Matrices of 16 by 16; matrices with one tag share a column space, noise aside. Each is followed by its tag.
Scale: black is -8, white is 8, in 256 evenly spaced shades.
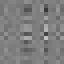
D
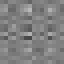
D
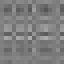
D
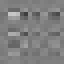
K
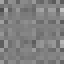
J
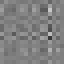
D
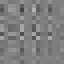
D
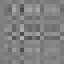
D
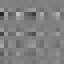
K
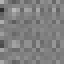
J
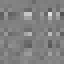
K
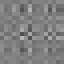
D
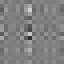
D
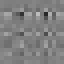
K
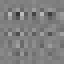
K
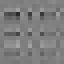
K
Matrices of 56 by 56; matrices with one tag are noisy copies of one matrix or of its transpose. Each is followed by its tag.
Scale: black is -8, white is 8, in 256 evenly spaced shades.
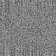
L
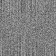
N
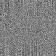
L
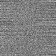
N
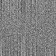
N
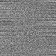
N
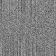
N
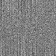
N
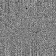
L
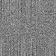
N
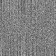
N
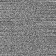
N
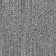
N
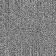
L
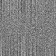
N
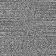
N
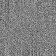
L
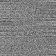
N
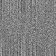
N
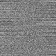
N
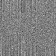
N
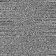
N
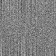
N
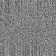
L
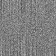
N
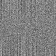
N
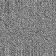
L
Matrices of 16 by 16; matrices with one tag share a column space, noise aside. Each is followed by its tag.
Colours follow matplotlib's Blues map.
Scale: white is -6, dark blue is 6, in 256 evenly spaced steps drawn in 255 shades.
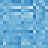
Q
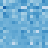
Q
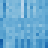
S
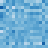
Q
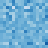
Q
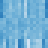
S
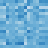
Q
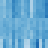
S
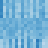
S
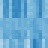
S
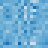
Q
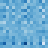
Q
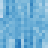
S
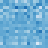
Q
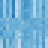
S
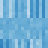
S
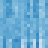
S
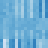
S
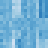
S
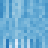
S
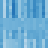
S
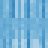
S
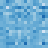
Q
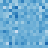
Q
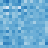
Q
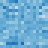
Q
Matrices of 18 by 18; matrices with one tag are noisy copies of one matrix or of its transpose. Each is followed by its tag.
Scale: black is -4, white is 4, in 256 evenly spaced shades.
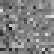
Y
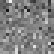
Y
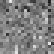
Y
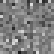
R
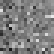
Y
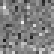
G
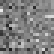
Y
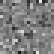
R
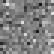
G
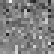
Y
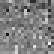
Y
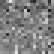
Y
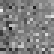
Y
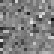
R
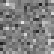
G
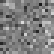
G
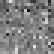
Y
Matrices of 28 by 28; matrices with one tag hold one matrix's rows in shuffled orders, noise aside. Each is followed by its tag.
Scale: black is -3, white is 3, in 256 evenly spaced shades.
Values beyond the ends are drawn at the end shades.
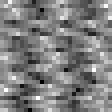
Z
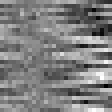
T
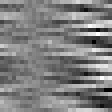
T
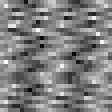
Z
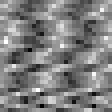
Z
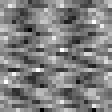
Z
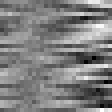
T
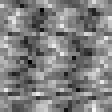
Z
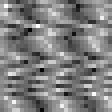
Z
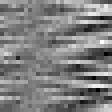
T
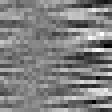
T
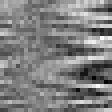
T
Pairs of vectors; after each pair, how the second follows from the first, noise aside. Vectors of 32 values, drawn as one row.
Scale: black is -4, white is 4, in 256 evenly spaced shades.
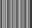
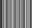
reversed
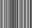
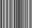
reversed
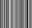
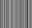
shrunk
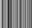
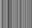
shrunk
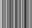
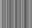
shrunk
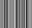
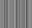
shrunk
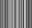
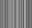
shrunk
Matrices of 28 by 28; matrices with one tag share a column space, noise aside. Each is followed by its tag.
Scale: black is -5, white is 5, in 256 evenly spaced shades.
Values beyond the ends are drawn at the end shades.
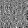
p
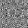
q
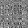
p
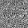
q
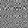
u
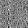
p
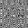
q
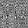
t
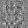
p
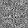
q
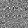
u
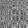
p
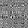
t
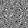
q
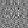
q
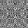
q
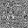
t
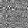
u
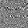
u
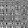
p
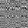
u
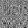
p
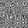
t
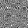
u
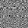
u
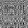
p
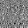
p
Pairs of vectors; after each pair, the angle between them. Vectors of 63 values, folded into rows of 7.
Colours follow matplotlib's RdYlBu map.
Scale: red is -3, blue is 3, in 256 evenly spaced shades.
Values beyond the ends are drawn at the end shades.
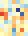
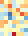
partly opposed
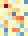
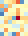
orthogonal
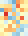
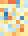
nearly opposite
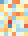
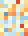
orthogonal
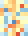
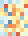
partly aligned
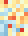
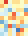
nearly parallel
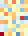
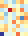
nearly opposite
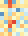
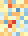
nearly parallel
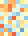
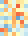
orthogonal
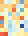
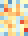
partly opposed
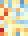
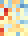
nearly parallel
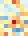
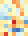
nearly parallel
